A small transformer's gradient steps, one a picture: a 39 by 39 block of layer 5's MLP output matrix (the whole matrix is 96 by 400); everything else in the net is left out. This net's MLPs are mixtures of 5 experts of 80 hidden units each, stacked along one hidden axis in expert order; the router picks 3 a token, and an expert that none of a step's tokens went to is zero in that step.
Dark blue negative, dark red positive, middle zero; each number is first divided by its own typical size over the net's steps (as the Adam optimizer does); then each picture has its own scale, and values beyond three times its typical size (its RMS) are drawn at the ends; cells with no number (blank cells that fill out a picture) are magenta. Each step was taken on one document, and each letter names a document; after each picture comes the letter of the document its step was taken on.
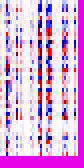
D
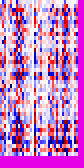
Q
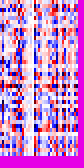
Q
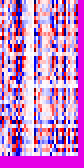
Q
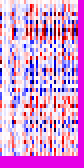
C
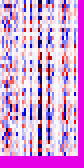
D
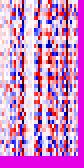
Q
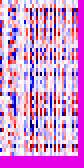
C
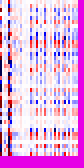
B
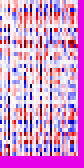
B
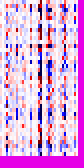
D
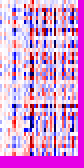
C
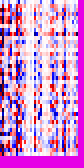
Q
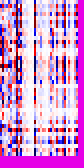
Q
